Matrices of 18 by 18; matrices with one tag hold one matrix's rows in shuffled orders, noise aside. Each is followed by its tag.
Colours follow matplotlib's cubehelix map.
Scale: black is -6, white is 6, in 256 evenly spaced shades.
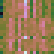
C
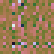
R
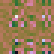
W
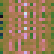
C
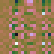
W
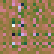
R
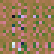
R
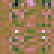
W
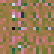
R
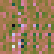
R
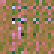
R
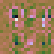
W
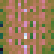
C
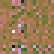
R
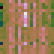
C
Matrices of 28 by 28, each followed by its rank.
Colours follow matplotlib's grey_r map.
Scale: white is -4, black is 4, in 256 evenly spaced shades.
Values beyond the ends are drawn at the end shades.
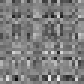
three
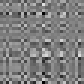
two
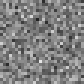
full rank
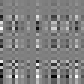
one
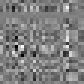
three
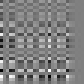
one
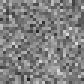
full rank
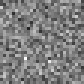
full rank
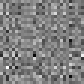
three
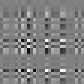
one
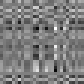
two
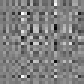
two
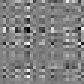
two
